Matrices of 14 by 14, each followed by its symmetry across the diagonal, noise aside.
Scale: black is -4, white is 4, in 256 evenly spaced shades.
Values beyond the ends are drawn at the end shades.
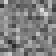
antisymmetric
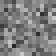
neither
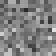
neither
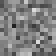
neither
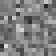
antisymmetric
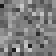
neither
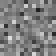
antisymmetric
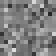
antisymmetric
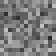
neither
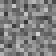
antisymmetric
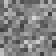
neither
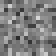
antisymmetric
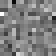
antisymmetric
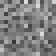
neither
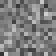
neither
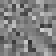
antisymmetric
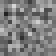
antisymmetric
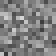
neither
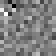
antisymmetric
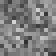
neither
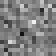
antisymmetric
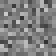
antisymmetric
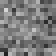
neither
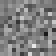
antisymmetric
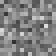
neither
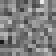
antisymmetric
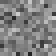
neither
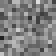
antisymmetric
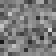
neither
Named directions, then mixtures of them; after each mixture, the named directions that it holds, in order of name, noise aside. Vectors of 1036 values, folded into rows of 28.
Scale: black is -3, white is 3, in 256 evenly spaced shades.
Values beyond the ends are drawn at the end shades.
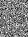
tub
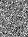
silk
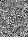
silk, tub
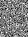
tub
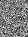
silk, tub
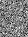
silk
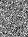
silk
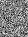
silk, tub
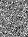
silk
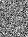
silk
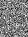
tub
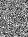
silk, tub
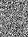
silk, tub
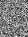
silk, tub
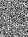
tub
